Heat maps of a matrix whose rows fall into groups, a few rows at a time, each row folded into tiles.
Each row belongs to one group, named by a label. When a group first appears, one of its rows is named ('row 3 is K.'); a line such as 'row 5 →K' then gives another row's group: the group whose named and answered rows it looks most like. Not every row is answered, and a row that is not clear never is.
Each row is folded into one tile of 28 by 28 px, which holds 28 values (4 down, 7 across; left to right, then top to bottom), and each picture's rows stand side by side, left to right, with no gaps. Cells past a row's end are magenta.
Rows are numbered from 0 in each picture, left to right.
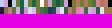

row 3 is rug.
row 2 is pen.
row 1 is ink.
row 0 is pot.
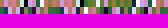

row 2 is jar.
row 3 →ink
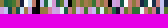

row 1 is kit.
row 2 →pen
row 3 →rug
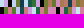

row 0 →pot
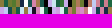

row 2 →pen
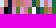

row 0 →kit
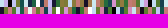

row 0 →pot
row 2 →ink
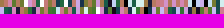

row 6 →jar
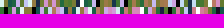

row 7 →ink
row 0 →kit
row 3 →pen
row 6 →pot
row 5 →ink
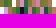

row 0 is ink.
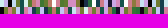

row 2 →rug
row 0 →pot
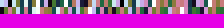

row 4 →pot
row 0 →pot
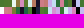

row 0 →ink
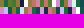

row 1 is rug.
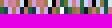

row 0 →jar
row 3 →pot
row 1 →jar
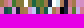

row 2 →kit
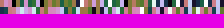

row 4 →pen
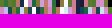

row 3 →rug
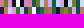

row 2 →pot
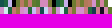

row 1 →rug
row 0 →pen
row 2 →pen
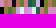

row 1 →pen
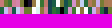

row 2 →kit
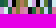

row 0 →pen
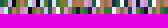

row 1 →pot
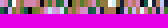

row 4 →kit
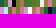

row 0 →pen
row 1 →ink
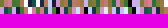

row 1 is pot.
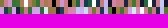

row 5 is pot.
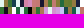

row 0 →kit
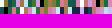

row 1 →pen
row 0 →kit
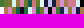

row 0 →ink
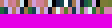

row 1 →jar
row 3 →pen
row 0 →jar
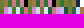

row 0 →rug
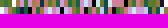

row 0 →ink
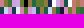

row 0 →rug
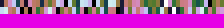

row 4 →kit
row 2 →pot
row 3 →pot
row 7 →pen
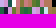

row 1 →rug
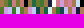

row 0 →rug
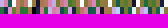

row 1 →kit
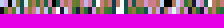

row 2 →ink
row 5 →jar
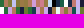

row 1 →jar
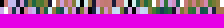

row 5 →ink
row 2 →jar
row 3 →kit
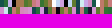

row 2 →pot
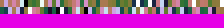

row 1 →ink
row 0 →jar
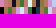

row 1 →kit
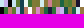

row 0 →pot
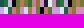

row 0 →pen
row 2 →pen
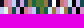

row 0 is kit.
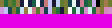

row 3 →pen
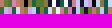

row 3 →pot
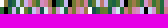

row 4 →pen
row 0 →kit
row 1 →rug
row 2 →pen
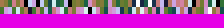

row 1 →pot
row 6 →jar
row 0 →rug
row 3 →ink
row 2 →pen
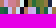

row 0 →jar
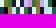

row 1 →rug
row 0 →kit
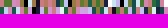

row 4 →pot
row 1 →kit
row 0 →rug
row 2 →pen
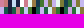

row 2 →kit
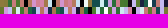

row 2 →jar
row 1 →jar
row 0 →rug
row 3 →kit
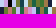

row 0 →pot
